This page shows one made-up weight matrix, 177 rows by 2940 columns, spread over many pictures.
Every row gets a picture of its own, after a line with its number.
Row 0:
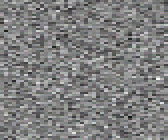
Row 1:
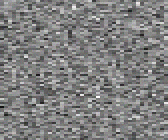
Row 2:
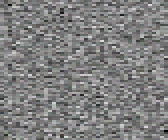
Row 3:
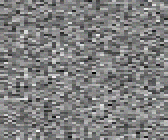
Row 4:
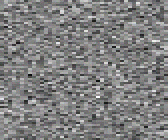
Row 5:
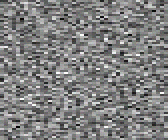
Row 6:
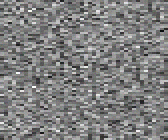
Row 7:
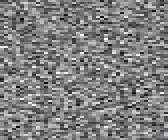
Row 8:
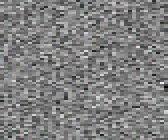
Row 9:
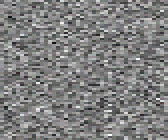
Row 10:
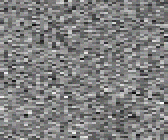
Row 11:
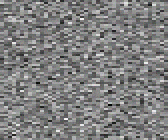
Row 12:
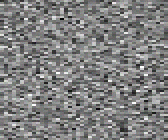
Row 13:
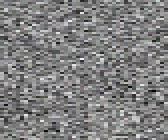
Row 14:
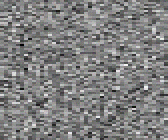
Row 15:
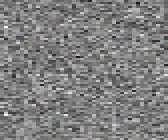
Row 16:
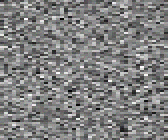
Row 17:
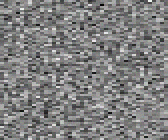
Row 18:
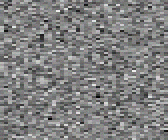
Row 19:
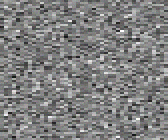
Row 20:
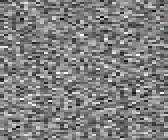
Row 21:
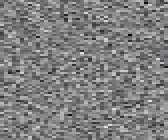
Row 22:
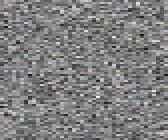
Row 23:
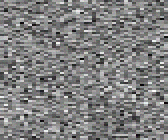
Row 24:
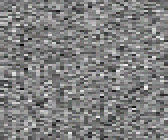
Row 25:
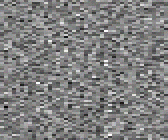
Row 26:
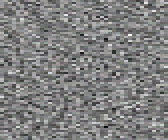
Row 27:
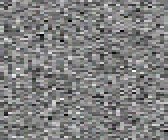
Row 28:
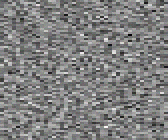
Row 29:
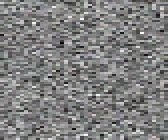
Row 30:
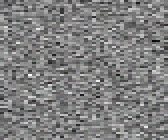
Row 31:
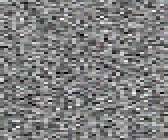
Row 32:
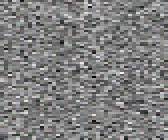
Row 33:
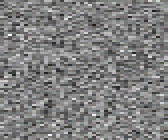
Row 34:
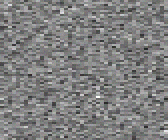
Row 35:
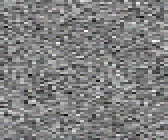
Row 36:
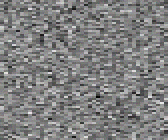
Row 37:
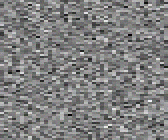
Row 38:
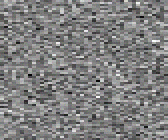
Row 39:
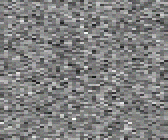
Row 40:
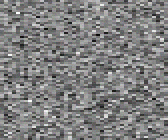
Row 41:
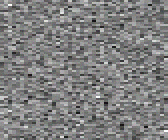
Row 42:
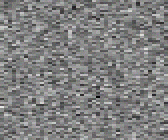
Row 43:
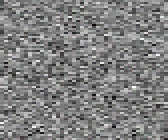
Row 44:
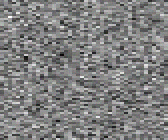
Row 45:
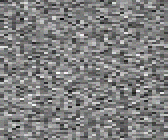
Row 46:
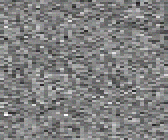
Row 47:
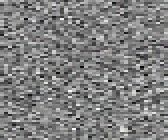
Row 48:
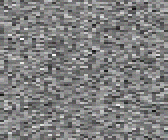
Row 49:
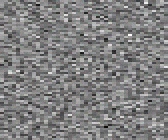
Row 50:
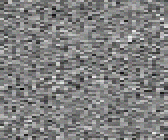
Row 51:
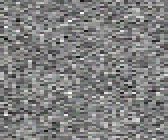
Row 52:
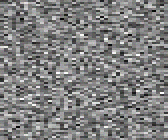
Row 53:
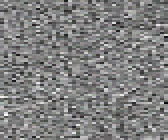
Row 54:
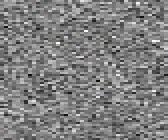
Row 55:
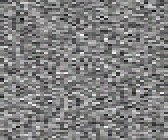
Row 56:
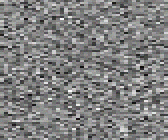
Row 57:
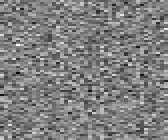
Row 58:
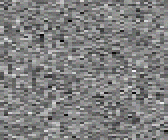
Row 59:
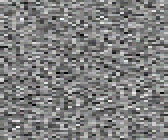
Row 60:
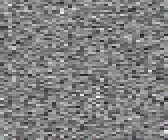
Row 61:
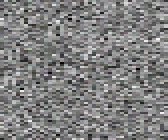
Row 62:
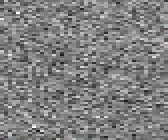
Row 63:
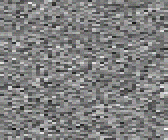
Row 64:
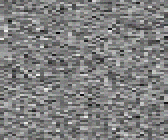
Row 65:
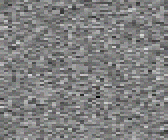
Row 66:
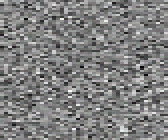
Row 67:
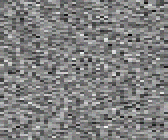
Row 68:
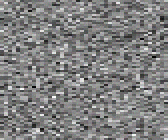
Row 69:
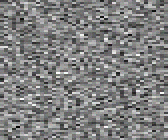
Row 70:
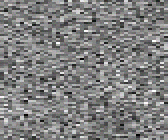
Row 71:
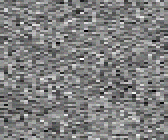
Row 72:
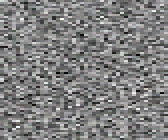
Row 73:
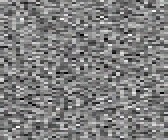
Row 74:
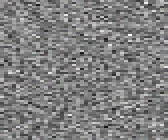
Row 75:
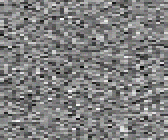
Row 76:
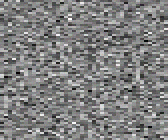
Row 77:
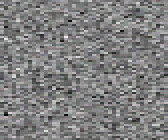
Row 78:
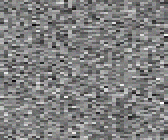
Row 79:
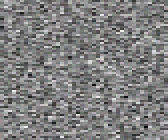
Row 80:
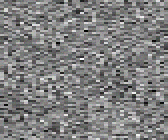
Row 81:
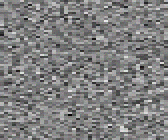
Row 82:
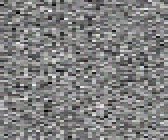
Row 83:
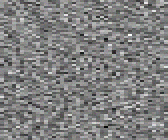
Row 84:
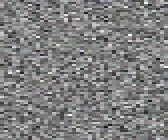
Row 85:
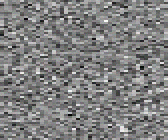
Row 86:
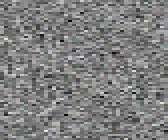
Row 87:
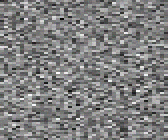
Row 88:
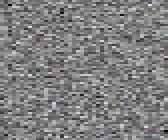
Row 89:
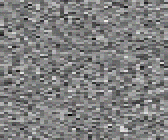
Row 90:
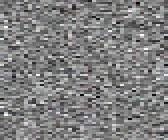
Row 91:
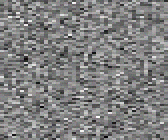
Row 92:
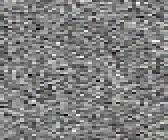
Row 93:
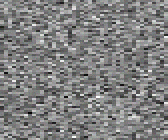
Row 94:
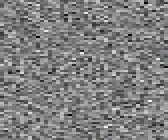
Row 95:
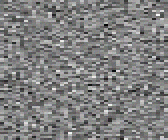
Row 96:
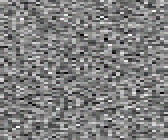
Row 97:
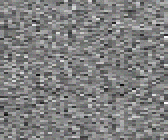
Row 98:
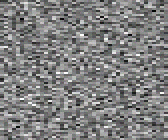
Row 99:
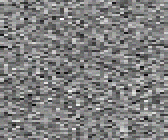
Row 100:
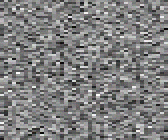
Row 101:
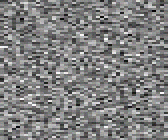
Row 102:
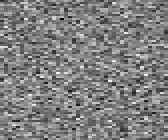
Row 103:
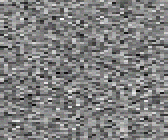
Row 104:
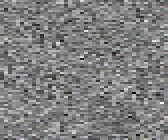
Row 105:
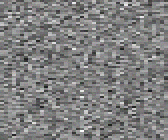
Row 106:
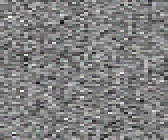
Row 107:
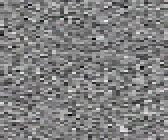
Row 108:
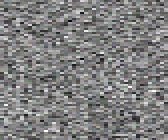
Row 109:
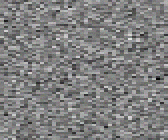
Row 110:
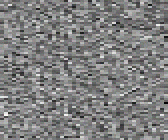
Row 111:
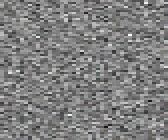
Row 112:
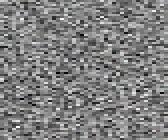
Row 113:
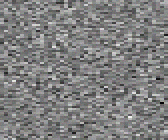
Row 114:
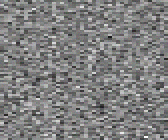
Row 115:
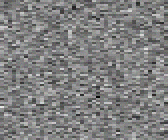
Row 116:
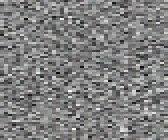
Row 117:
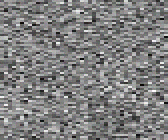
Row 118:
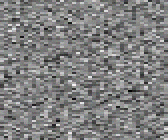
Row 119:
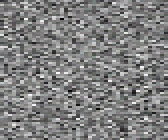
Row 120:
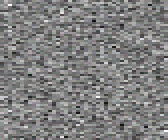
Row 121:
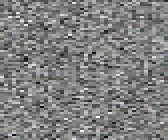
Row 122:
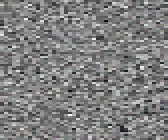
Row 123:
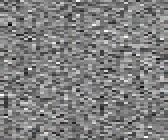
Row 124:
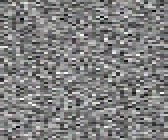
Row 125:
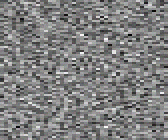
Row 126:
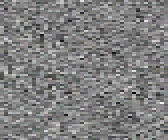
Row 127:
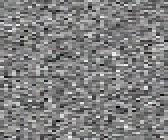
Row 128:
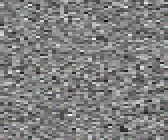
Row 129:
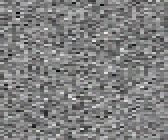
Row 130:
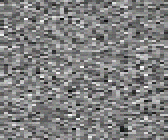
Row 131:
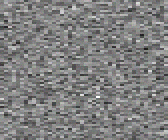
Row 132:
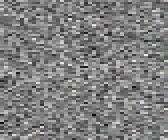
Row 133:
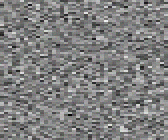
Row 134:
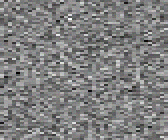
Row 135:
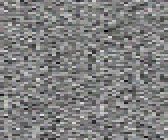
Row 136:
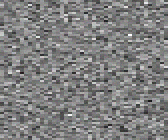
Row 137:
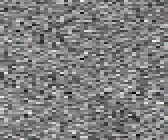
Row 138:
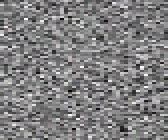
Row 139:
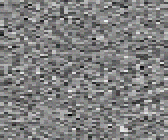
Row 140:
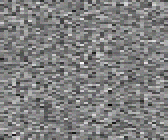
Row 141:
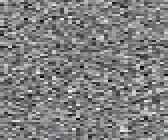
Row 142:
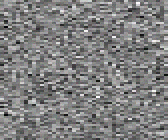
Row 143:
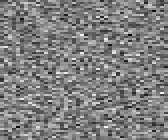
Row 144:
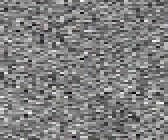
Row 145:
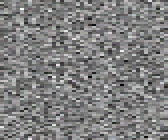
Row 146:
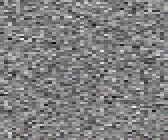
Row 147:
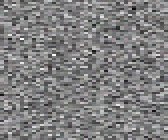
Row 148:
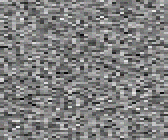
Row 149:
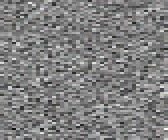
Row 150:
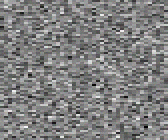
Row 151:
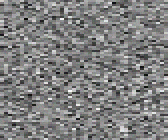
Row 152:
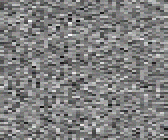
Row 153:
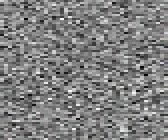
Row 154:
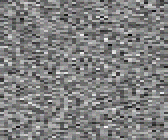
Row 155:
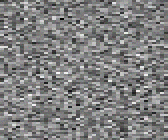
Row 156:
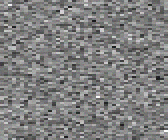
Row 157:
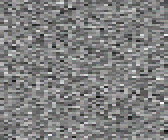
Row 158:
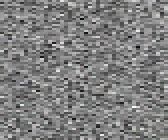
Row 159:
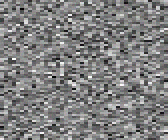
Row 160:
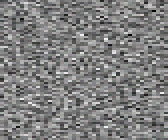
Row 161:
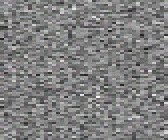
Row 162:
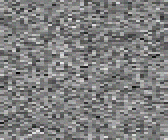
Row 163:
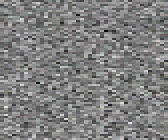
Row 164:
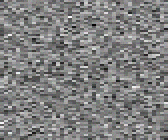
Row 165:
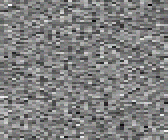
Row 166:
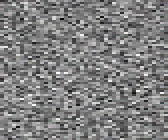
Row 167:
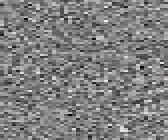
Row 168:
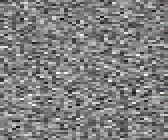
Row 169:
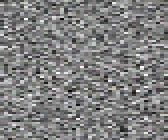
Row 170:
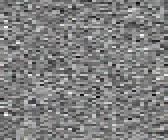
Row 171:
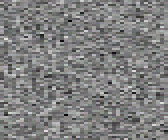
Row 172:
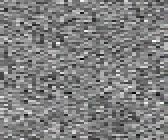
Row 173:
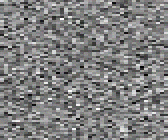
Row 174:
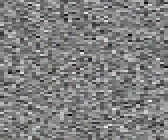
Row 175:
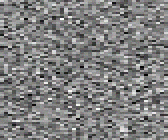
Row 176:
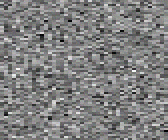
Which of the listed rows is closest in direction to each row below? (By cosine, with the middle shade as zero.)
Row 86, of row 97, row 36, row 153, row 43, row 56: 36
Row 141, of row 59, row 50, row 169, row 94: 59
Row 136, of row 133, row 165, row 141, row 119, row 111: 111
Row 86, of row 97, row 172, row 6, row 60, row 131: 172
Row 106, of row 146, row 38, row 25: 38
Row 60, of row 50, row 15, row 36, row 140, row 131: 131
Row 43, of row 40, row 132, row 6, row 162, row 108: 6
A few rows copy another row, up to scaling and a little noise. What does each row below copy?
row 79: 150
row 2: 88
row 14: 24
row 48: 147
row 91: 121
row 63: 149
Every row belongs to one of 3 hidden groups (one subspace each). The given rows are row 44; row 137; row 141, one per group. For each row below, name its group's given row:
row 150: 137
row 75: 141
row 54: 137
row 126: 137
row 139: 141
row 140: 44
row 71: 137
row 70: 137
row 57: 44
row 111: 141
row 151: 141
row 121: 44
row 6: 44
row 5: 141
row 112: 141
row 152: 44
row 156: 137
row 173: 141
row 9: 44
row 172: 137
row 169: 141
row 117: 137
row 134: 44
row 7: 141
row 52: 141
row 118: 44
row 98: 141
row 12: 141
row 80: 137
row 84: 141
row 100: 44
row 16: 141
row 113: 137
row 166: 141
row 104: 137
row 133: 141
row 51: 137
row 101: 141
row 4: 137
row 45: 141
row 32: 44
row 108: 137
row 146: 44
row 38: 137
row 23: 137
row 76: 44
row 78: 137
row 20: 141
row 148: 141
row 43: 44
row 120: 137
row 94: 141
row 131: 137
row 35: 137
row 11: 44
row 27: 137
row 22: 137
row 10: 137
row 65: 137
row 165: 137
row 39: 44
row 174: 141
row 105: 44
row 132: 44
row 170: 137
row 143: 141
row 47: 141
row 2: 137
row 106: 44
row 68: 44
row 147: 44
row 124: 141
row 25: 44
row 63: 44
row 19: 137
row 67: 141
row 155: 141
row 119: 141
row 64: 137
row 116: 141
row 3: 44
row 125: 141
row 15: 137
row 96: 141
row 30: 137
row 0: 137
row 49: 141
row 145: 44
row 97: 137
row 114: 44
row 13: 137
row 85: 141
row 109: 137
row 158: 44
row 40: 44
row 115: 137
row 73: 141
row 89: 141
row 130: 141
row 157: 137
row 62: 44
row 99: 141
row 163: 44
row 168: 141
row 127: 44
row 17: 44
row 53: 137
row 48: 44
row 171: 137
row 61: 44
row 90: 137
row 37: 141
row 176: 137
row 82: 44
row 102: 141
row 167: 141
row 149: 44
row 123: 44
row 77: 137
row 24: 44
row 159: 44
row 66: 141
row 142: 137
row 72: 141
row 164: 44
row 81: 141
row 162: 44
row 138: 141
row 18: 137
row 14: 44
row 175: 141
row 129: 44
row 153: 141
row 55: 141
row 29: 44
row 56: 141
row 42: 137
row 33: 44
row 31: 141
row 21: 141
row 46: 137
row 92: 137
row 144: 137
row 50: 44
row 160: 141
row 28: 141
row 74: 141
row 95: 44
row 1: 137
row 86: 137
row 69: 141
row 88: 137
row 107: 141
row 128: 141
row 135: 44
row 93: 137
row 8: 44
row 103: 141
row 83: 141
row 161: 137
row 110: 137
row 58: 137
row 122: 141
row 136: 141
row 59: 141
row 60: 137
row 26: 141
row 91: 44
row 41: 137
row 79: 137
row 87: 141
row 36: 137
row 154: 141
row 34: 137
